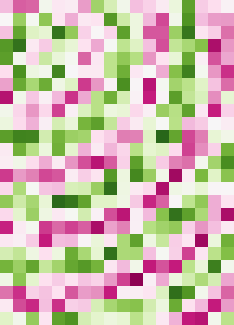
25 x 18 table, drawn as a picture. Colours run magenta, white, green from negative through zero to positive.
Mirror symmetry: none. Rings: centred on the top left. Odd rows or columns: none.
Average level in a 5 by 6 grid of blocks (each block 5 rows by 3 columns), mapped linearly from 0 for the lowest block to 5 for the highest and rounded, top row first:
3 4 2 3 4 0 | 2 3 4 2 5 1 | 3 2 2 3 1 4 | 3 2 3 2 3 2 | 3 2 2 2 3 2
